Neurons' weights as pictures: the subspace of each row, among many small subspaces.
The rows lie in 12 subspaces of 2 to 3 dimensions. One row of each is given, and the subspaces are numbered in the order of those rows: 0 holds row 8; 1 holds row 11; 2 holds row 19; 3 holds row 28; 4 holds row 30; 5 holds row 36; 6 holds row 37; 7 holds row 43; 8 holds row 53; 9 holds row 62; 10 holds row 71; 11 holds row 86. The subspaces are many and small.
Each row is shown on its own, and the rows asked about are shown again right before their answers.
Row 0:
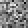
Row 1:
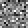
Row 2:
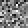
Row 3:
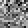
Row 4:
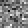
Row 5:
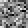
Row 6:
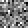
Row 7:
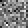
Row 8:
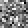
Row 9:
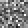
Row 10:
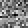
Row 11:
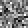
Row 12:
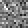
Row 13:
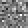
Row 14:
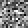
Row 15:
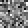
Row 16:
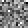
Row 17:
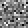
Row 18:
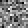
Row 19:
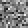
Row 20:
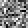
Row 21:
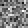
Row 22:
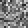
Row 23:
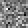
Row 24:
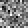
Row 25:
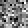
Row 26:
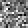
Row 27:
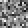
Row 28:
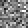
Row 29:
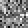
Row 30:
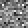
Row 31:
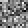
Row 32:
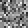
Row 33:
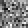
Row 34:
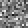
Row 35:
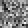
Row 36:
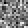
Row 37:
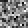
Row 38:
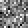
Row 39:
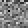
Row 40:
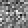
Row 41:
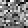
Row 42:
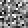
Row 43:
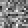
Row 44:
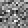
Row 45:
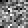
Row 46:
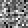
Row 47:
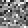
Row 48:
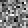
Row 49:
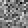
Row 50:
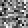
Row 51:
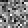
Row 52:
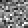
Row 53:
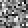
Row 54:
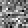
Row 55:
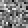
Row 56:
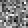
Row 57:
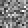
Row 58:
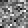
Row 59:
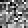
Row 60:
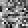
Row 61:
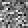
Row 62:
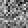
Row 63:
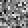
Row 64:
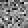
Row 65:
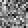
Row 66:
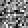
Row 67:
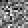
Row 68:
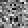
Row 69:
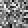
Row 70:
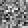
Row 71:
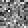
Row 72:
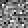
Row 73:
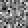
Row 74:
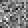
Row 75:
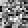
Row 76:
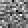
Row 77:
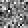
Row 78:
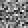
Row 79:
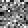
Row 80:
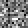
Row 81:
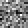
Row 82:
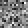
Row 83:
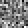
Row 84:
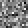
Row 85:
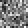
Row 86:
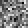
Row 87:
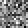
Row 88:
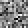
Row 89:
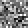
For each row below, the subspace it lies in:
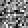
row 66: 11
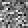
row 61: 2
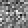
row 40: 7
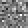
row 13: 1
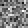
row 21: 11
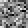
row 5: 3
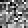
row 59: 1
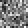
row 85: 5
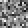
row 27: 6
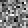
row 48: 8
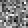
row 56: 8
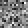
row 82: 0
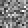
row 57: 3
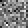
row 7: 4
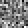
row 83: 5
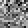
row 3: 9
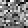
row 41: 10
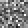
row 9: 0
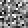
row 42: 6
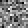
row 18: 11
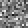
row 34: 8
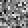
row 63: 6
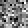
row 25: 0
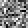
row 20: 3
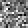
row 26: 2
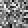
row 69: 1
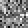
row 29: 10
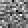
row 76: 1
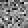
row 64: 0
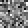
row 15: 5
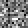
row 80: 0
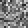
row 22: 9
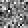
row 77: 10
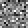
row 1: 4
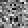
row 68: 0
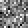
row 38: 10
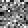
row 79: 10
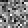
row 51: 6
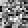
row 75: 7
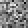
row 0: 1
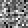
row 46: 11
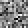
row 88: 1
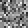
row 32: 9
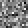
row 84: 8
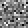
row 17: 4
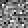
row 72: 4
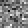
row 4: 7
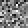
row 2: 6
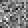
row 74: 4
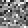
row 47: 10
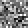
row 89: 1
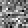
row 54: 7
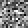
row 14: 11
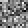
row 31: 6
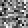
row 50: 11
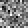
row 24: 5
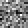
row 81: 7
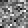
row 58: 3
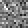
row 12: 1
